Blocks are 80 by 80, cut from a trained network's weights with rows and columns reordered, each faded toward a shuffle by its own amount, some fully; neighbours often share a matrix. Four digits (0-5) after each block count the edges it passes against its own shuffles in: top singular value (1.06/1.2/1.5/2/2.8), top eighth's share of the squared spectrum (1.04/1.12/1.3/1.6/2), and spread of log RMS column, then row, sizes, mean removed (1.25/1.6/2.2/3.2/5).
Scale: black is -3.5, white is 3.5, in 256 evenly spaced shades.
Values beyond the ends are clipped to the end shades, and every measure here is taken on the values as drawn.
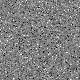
0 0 0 0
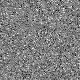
0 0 0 0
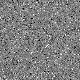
1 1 0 1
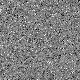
0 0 0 0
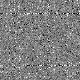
3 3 1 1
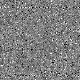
2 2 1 1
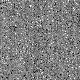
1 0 0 0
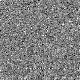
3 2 0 1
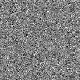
2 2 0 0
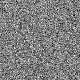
2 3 0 0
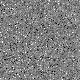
1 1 0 0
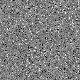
1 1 1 0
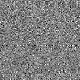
3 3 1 2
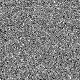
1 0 0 0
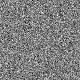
0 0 0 0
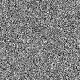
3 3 1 0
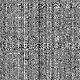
4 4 2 3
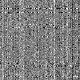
4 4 2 3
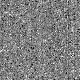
1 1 0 0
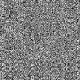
4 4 2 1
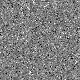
0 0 0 0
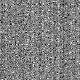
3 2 0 2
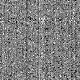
3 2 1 2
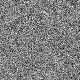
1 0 0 0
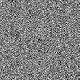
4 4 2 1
